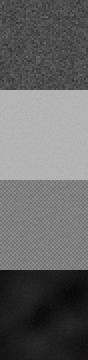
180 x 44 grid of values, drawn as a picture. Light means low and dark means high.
It is made of 4 by 1 panels. Panel 1,1: high, fine-grained, faint in contrast. Panel 2,1: low, flat. Panel 3,1: middling, checkered, faint in contrast. Panel 4,1: very high, smooth, faint in contrast.
